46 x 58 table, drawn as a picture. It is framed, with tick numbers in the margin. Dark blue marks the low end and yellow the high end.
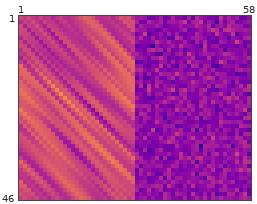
It is made of 1 by 2 panels. Panel 1,1: middling, slanting down to the right. Panel 1,2: low, fine-grained.
